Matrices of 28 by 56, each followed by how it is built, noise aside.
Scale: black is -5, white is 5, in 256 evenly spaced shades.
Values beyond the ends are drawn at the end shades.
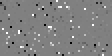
sparse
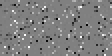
sparse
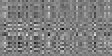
low rank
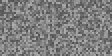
noise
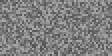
noise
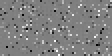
sparse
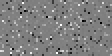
sparse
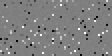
sparse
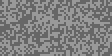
noise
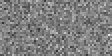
noise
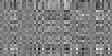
low rank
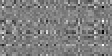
low rank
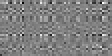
low rank
